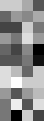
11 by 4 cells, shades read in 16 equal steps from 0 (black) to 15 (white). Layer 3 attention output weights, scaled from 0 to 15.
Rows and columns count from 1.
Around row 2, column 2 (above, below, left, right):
12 4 6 8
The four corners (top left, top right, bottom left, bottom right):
12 5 7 4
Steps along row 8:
up down same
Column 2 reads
12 9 4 7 4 5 11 15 5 14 0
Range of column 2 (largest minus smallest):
15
